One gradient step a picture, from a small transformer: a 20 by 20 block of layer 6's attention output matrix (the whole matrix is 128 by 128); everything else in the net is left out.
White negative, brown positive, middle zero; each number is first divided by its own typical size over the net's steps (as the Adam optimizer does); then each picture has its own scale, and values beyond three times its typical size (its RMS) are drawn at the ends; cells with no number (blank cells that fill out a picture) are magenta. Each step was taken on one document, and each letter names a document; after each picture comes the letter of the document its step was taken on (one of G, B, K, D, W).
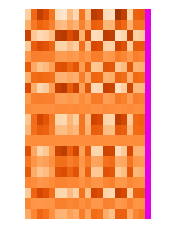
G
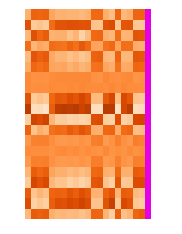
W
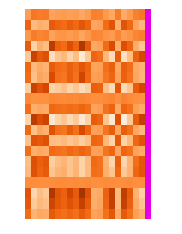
W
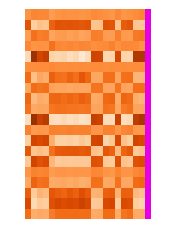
W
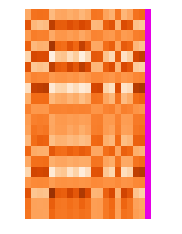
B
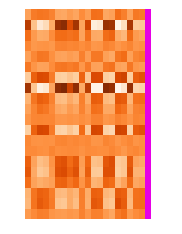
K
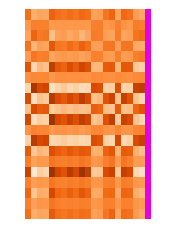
B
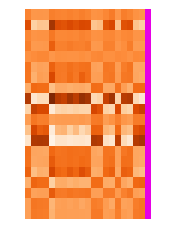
B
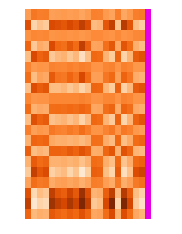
W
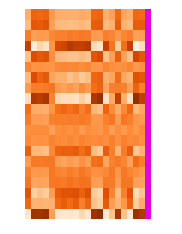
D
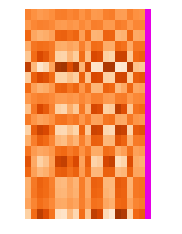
G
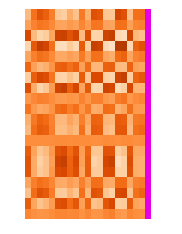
K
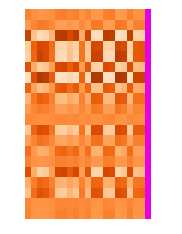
K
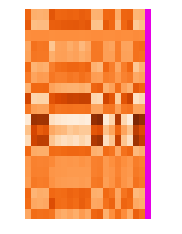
B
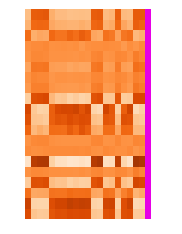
D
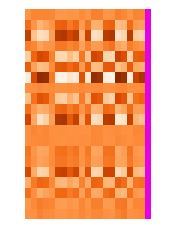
K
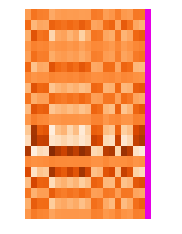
B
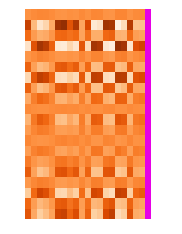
K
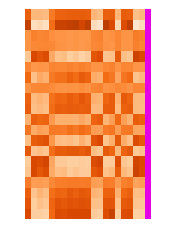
W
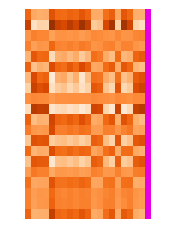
B
